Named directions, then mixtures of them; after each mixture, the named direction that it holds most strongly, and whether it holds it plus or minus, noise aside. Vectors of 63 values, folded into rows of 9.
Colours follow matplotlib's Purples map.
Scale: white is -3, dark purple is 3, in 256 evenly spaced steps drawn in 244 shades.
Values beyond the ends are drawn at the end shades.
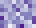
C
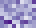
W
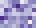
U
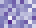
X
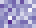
X, plus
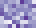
W, minus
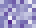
X, plus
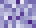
X, minus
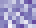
C, plus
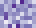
W, minus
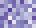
X, plus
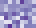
W, minus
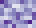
U, minus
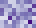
X, minus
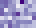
U, minus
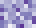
C, plus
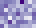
X, plus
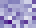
W, plus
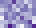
C, minus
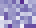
C, minus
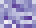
W, minus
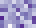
C, plus
